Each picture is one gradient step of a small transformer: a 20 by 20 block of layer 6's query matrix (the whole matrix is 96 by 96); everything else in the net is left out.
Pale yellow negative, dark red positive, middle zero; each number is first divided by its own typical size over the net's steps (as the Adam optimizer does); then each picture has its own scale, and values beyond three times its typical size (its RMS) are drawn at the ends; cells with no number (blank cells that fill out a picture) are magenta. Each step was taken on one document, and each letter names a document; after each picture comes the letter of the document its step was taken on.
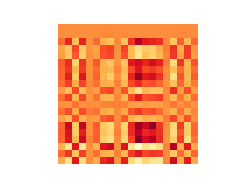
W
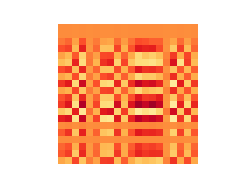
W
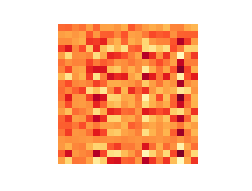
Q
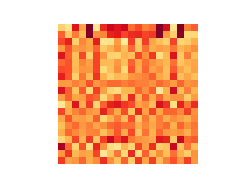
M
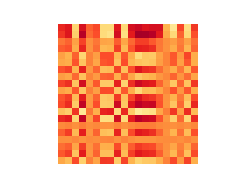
W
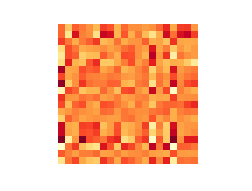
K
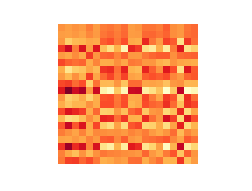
Q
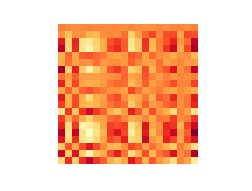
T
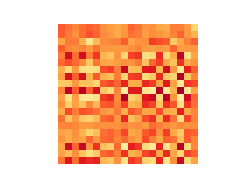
Q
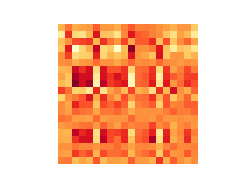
T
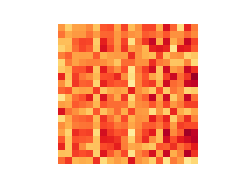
T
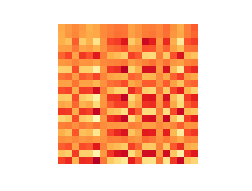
Q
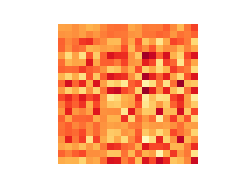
Q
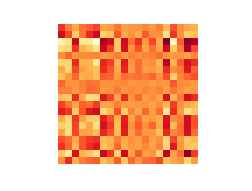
K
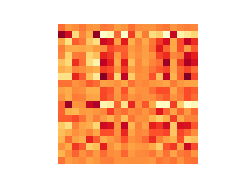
M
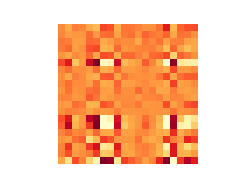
K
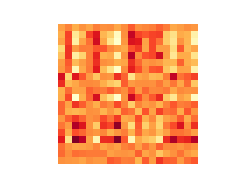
T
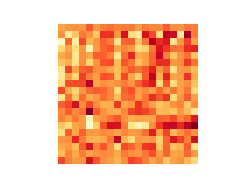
T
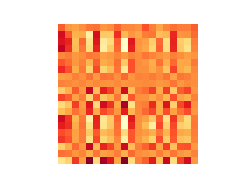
M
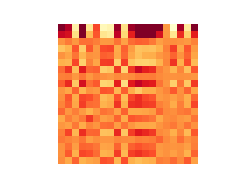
W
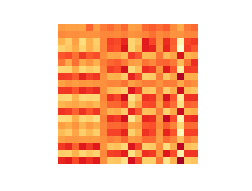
Q
